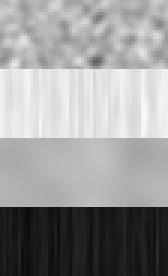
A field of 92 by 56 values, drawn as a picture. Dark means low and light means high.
It is made of 4 by 1 panels. Panel 1,1: high, blotchy. Panel 2,1: very high, streaked downward, faint in contrast. Panel 3,1: high, smooth, faint in contrast. Panel 4,1: very low, streaked downward, faint in contrast.
